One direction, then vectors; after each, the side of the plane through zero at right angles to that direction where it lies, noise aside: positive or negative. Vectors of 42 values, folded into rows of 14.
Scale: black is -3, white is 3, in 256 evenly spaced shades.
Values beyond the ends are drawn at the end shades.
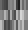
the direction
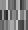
negative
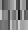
positive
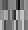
positive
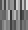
negative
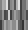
negative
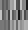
positive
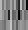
positive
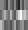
positive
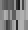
positive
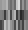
negative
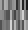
positive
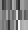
positive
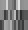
negative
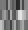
positive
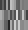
positive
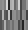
negative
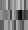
negative
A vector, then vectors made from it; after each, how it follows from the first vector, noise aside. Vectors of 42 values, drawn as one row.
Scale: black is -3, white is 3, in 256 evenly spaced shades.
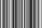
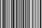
sign-scrambled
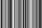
negated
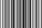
sign-scrambled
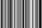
negated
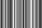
negated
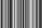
negated
